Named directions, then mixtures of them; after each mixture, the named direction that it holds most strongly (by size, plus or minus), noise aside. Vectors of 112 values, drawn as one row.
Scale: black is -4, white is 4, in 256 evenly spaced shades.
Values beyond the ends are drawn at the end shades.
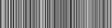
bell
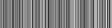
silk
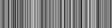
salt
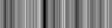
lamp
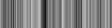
lamp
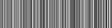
silk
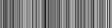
silk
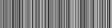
silk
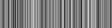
salt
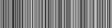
silk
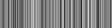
salt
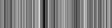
lamp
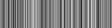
salt
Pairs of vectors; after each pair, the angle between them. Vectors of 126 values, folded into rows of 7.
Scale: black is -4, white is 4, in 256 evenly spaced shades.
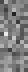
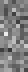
nearly parallel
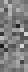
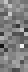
nearly parallel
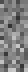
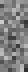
partly opposed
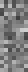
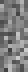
orthogonal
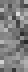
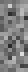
orthogonal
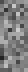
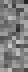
partly opposed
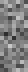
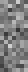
nearly parallel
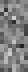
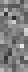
nearly opposite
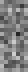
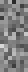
partly aligned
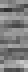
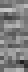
nearly opposite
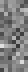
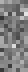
partly aligned
